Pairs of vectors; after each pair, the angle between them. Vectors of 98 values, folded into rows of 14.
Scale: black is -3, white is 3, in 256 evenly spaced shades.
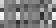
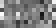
nearly parallel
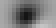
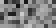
orthogonal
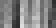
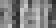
nearly parallel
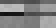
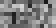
partly aligned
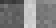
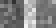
nearly parallel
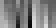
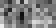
partly aligned
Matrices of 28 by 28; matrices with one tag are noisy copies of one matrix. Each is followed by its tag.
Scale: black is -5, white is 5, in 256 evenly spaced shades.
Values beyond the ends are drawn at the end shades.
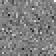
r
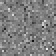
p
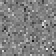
p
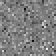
p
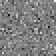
r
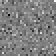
r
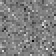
p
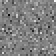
r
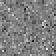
p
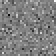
r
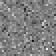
p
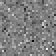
p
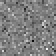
p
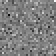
r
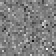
p
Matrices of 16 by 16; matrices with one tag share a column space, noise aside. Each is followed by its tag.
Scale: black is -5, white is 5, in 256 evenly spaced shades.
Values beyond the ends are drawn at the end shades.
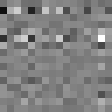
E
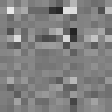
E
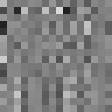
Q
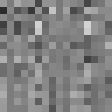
Q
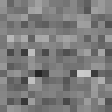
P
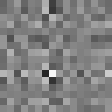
P
